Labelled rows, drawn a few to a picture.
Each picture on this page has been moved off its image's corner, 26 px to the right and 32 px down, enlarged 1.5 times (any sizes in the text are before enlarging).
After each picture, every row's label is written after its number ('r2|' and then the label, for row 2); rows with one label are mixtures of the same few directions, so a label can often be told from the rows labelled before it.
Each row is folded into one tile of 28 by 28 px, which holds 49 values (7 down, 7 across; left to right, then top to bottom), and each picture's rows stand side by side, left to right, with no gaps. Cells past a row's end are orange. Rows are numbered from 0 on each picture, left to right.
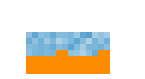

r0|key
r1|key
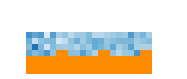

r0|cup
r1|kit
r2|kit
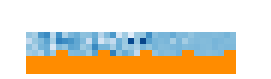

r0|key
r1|key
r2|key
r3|key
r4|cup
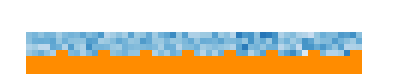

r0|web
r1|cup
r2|cup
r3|key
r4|kit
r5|kit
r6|kit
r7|kit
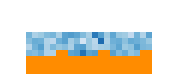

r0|cup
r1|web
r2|key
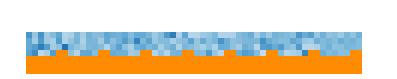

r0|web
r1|web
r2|kit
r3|key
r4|kit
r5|kit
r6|kit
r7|key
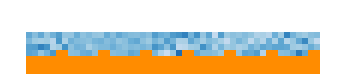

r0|web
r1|cup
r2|cup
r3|kit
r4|cup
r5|kit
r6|cup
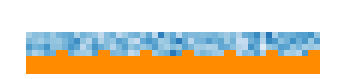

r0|web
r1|key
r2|cup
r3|cup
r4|web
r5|key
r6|kit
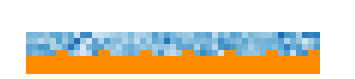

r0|web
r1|key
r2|kit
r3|web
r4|kit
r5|key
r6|kit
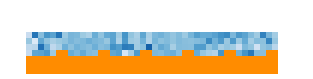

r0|key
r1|key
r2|web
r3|cup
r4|kit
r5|web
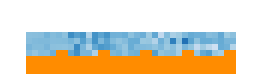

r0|kit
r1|kit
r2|cup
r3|key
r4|web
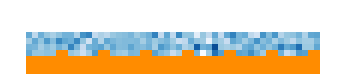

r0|key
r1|key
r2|web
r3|cup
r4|web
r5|key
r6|web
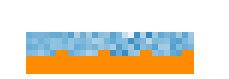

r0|kit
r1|cup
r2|key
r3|cup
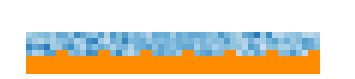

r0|web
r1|cup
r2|web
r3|kit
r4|web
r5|key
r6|kit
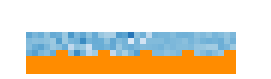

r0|web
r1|web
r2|key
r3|kit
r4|web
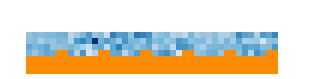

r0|web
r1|kit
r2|kit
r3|kit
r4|kit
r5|kit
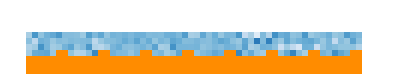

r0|key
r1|kit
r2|kit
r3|cup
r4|cup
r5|key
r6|web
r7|web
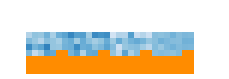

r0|web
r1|kit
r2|kit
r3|cup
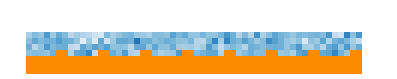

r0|cup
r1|kit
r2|kit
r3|kit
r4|key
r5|cup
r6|kit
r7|key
